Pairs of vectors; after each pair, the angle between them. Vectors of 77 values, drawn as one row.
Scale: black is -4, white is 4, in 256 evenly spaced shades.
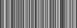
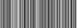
partly opposed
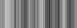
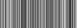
partly aligned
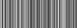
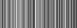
partly aligned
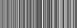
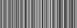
nearly opposite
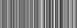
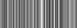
nearly parallel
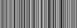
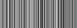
partly aligned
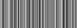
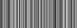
nearly opposite
